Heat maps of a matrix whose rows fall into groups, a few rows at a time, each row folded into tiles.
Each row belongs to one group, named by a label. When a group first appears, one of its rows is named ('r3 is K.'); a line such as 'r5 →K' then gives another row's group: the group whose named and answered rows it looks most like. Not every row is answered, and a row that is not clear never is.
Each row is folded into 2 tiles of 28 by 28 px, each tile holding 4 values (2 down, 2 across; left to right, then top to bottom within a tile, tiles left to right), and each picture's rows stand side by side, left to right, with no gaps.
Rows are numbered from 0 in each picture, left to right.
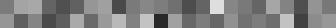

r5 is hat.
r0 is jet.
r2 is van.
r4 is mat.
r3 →mat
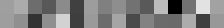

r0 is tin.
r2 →mat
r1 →hat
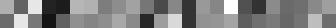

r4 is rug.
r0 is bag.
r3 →hat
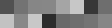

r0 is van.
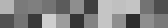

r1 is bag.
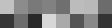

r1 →jet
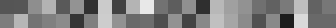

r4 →tin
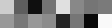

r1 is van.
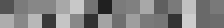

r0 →van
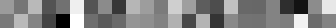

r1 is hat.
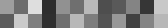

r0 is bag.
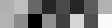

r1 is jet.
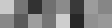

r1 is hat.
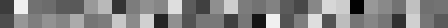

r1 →mat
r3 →rug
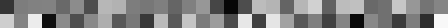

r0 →van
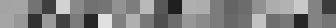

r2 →bag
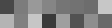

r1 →mat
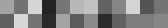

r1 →jet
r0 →bag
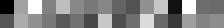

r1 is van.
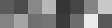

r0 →mat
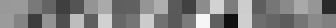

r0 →tin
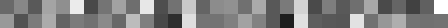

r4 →bag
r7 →mat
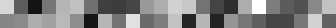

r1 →tin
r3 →jet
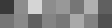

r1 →bag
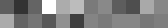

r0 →mat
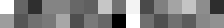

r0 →rug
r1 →mat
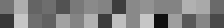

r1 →van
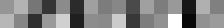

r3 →hat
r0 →tin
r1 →hat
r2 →hat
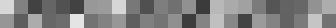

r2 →rug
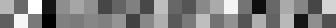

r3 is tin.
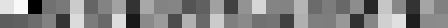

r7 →hat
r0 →rug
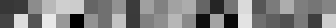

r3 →tin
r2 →hat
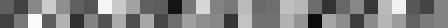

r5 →tin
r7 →rug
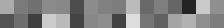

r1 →hat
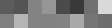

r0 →mat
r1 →mat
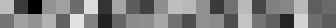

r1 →bag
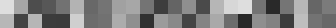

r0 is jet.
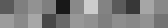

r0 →van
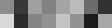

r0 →hat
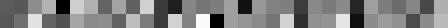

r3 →van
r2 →bag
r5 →hat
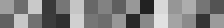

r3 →tin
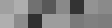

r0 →tin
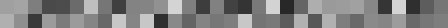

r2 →van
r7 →rug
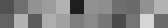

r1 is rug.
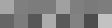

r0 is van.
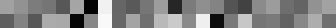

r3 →van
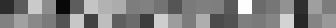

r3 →van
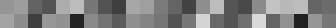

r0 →tin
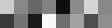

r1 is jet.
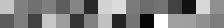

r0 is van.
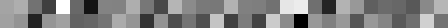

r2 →tin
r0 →tin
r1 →rug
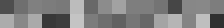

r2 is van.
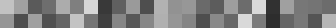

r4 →bag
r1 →bag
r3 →tin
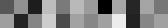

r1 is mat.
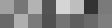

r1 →rug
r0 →bag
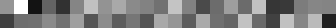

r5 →van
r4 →bag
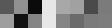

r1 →rug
